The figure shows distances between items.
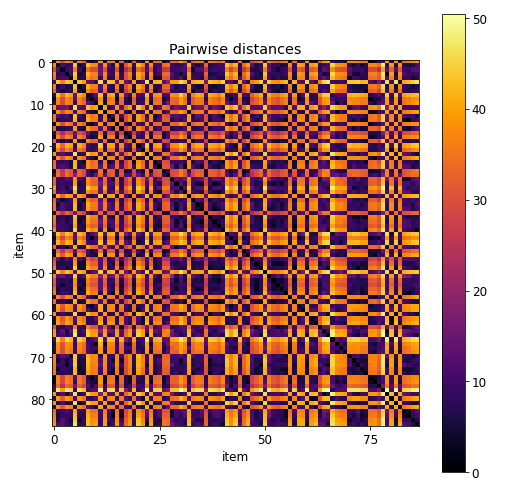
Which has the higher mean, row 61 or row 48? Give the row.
61
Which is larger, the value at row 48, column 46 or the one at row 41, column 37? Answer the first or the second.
the second
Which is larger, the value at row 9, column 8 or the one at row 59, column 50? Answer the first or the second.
the second
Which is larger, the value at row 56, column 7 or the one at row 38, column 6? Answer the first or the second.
the first
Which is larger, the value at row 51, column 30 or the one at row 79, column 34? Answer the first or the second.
the first
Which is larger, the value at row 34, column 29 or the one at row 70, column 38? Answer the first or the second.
the second
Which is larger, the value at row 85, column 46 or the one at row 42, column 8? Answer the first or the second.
the first
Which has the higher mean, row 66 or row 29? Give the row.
66
